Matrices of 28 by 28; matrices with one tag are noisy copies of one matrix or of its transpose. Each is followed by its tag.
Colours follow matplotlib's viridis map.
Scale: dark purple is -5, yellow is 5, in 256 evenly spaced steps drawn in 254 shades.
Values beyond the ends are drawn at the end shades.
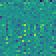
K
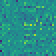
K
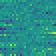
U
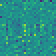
K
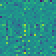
K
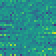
U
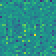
K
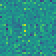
K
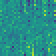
U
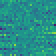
U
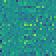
K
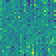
U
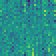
U
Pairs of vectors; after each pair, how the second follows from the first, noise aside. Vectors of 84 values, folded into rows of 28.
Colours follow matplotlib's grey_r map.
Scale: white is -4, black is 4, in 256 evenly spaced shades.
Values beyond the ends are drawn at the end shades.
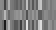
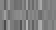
shrunk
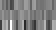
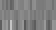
shrunk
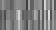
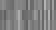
shrunk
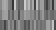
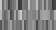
shuffled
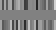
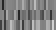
shuffled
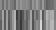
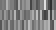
shuffled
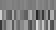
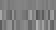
shrunk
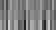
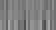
shrunk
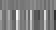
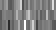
shuffled
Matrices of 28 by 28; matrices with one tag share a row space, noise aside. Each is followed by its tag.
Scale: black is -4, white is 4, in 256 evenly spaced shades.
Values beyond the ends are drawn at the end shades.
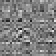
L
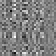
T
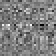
L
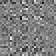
T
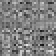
L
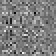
T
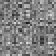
L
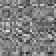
L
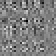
T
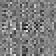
T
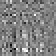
T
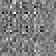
T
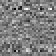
L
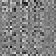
T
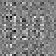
T
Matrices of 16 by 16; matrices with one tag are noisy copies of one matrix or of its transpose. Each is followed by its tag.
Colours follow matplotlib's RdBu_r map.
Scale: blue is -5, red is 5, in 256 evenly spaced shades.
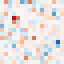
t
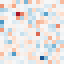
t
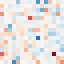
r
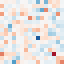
r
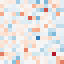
r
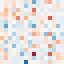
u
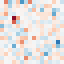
t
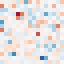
t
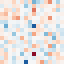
u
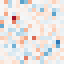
t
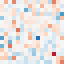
r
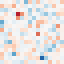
t
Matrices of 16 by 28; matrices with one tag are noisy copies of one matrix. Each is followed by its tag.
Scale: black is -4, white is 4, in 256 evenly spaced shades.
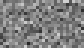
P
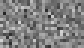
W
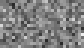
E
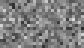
E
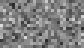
E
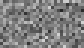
P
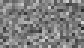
P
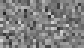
W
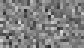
W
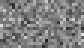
E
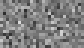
W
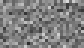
P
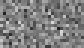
W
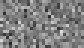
W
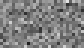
P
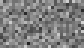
P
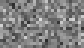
E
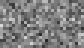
E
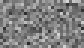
P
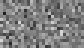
W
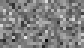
E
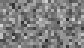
E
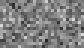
E
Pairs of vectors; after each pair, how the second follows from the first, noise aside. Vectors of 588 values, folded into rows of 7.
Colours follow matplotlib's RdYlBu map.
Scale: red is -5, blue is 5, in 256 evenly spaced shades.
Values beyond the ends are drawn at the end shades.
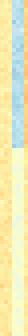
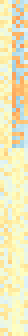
sign-scrambled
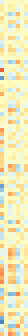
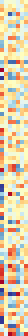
scaled up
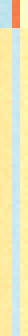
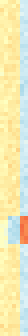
wrapped around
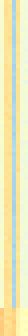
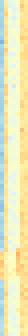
wrapped around
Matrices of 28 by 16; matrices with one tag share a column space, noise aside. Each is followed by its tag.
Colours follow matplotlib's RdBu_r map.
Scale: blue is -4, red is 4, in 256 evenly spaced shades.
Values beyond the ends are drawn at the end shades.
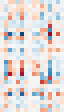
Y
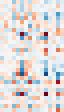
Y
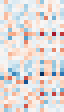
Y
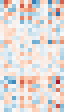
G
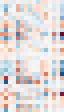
Y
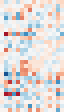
Y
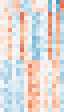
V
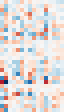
Y
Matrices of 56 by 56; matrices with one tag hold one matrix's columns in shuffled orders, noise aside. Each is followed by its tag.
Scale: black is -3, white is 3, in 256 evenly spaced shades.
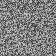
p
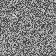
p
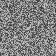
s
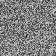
s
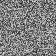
p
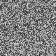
s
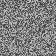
p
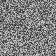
s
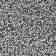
s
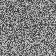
s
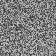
s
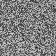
s
